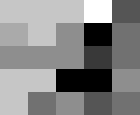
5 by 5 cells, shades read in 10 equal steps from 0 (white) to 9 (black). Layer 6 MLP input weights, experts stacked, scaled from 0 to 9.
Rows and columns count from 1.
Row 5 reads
2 5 4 6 5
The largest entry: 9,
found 3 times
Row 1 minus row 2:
-1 0 -2 -9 1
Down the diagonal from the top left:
2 2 4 9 5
